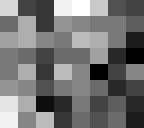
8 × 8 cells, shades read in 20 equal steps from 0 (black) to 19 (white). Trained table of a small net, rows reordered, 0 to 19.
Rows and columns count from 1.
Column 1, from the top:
16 8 12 9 9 11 17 18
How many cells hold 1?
1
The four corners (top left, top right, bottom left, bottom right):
16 5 18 2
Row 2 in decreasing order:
13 11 10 9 9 8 7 4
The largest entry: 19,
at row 1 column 5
